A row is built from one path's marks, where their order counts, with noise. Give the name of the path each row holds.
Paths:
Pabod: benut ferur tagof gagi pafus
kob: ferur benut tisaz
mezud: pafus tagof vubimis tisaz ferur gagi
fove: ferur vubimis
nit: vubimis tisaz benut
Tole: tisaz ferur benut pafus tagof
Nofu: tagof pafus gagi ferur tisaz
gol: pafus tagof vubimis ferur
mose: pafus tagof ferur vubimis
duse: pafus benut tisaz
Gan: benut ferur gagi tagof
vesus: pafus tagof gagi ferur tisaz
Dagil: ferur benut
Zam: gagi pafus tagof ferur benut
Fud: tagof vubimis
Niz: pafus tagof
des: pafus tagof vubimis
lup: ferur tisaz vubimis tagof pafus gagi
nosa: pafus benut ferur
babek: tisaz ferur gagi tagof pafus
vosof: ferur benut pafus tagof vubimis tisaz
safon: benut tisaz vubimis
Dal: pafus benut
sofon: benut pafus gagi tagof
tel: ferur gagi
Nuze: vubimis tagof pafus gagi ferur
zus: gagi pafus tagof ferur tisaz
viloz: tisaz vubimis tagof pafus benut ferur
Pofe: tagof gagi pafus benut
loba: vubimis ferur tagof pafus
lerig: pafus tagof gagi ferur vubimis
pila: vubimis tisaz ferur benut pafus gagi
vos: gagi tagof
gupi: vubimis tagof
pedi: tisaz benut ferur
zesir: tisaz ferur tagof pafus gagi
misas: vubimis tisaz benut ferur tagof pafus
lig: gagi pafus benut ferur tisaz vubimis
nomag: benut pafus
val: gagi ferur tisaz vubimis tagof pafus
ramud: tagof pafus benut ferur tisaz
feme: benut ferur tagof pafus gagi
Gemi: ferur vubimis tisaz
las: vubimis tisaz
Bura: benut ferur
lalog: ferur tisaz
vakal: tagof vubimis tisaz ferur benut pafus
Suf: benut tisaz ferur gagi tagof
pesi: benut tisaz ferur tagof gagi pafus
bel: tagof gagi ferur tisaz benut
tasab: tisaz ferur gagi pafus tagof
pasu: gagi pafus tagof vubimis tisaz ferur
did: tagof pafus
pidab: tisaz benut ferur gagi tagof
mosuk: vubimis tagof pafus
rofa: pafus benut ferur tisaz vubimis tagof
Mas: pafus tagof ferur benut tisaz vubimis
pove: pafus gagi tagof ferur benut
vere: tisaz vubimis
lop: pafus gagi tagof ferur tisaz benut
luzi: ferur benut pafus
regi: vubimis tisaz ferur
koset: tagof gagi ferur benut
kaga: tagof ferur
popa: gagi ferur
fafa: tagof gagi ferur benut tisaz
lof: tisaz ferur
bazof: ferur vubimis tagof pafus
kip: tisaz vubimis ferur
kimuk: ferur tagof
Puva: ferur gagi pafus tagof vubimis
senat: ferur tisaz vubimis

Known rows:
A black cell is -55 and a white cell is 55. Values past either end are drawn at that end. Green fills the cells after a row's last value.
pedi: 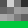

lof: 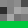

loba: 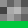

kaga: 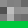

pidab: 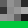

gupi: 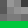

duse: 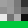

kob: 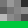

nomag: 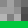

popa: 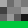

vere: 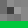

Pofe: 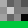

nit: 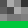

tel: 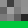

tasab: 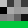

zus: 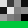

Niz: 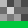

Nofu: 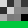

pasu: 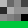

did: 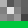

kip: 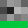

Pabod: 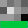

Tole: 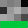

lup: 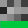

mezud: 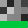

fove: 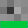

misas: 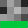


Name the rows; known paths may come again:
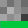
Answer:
gol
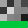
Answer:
mezud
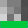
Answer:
Dal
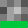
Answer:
loba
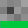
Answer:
fove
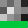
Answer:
feme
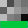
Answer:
Puva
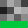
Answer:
regi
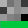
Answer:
pasu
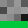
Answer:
Gan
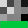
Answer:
Zam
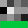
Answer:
babek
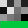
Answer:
zus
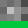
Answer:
mosuk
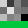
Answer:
pove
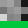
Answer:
vosof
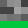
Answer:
las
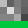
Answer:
did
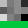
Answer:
lig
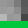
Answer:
luzi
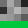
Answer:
misas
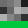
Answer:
pila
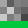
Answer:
des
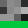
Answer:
pidab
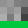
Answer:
nomag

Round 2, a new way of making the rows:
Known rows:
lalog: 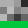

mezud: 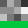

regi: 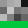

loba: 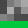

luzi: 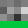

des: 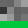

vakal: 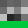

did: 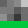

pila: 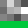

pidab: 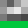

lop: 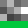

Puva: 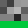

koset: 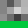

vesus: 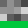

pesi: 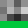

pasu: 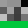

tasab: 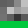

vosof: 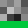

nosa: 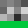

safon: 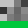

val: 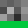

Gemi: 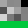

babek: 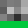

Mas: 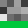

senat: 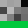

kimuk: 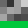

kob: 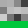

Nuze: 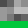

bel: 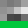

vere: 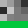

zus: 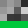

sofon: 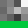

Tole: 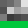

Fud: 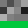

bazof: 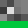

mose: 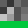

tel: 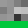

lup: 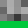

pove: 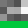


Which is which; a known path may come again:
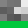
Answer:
Pofe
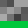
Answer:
kaga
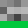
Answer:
Dagil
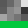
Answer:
gupi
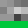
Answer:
tel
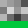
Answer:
pedi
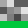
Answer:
duse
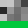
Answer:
safon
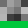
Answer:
Nofu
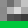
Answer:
Suf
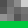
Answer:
mosuk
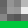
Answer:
Pabod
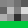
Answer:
nosa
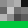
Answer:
regi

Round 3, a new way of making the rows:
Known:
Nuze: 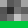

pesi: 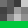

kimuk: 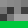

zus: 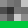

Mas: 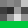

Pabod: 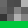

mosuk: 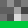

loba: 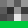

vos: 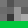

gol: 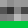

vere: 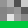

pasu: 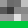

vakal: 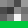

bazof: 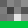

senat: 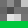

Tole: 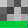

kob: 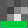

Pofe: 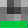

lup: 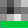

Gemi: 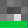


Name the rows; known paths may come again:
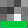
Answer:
vakal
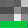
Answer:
val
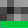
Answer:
pove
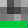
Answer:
Pofe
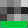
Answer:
lerig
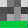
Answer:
tasab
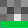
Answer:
bazof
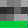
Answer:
vesus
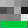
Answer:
Niz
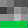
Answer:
duse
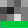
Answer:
ramud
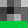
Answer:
bel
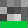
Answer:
fove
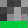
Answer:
Suf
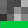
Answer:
Pabod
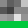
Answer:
pasu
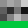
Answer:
mose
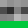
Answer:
gol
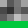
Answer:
Nuze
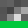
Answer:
kob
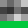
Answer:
mezud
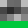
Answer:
Nofu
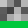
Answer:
Tole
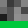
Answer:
Gan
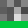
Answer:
mosuk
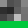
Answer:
fafa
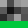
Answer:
koset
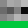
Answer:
des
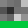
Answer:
zus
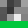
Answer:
pila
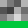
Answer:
viloz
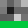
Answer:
Zam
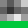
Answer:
lup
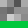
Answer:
kip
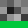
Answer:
Dagil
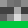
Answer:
rofa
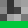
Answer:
tel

